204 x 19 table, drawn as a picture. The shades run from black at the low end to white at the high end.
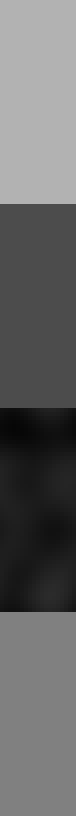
The table splits into 4 rows of 1 panel. Panel 1,1: high, flat. Panel 2,1: low, flat. Panel 3,1: very low, smooth, faint in contrast. Panel 4,1: middling, flat.
